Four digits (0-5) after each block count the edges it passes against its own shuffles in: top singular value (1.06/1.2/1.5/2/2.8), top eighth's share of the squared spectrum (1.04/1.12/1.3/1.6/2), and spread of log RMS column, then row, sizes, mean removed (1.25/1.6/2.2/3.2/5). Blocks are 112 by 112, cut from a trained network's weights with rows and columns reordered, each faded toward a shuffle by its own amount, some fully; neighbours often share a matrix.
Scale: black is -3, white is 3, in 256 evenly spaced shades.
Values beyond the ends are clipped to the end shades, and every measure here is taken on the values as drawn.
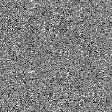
3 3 2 2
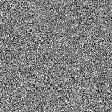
3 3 0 1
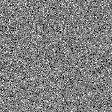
2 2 1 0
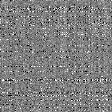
3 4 1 4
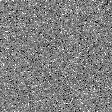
1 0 0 0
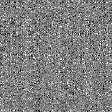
3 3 1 3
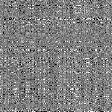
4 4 2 4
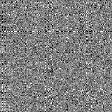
4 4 3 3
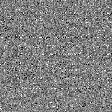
3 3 0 2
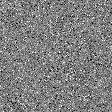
0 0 0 0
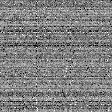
5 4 2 3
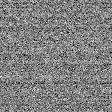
2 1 0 0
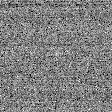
2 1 0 0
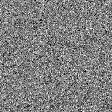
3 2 0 0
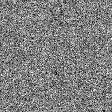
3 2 0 0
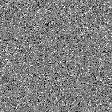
3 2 0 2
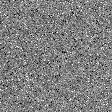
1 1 0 0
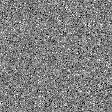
2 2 0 1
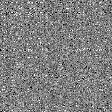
3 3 0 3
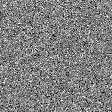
2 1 0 0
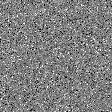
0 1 0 0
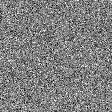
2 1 0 0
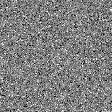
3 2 0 1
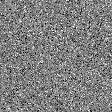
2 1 0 0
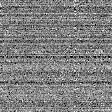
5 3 2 2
